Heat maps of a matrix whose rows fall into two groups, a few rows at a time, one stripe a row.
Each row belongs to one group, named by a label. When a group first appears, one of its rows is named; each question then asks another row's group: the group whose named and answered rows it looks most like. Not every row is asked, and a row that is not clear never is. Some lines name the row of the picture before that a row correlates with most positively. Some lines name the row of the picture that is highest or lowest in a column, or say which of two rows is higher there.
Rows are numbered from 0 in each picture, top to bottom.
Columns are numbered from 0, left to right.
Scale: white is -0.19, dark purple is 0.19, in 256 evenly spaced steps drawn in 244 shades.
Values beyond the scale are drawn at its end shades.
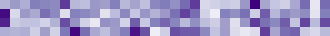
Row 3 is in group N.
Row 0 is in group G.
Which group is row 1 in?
N
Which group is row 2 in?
G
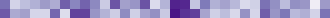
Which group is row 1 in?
N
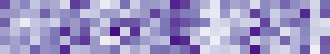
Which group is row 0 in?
N
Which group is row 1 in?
G
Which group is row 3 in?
G
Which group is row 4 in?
N
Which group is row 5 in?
G
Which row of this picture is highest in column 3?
5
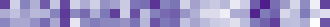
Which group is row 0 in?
G
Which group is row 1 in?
G
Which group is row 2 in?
G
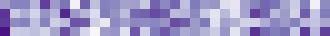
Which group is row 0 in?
G
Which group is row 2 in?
N
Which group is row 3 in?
G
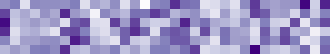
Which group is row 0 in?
G
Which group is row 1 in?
G
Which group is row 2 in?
N
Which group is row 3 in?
N
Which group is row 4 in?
N
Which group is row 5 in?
G
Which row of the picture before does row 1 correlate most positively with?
1
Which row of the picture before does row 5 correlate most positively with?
1
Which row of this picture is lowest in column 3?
1
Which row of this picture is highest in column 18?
2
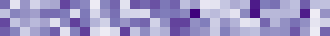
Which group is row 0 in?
G
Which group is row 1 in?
G
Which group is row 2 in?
N
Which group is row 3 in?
N
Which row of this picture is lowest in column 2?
3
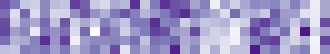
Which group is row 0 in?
N
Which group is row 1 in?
N
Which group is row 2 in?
G
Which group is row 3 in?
G
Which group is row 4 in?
G
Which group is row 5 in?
G
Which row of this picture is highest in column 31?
3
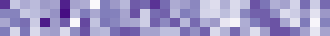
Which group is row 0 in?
G
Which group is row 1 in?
G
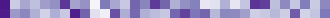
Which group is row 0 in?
G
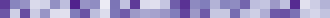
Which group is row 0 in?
N
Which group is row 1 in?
N
